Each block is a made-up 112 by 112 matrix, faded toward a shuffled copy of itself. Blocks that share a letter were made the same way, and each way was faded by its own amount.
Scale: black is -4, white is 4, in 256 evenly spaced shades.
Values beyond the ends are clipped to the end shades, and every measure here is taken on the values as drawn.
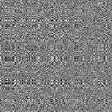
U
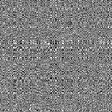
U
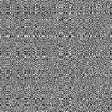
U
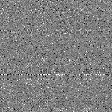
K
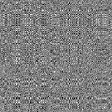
U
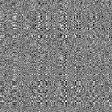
U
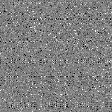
K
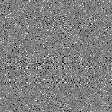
K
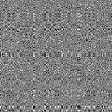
U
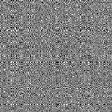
U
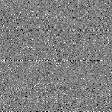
K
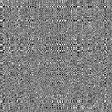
U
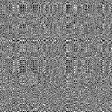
U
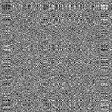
U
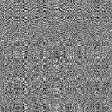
U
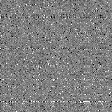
K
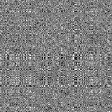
U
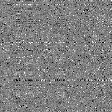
K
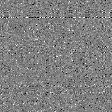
K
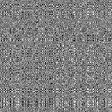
U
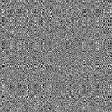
U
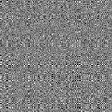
U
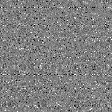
K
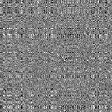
U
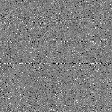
K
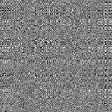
U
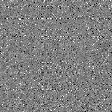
K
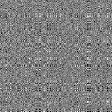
U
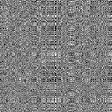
U
